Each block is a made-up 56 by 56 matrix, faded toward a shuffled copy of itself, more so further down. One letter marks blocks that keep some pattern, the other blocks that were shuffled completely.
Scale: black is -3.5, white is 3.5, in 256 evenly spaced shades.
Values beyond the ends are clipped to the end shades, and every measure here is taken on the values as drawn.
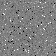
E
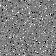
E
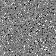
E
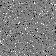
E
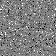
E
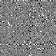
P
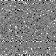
P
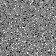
E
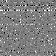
P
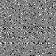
P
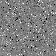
E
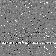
P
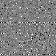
P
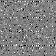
P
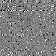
P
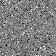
E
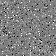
E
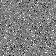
E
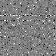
P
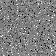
E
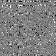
P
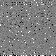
P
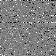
P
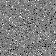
E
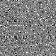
P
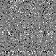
P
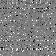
P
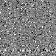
P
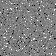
E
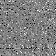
P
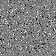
E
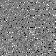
P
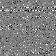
P
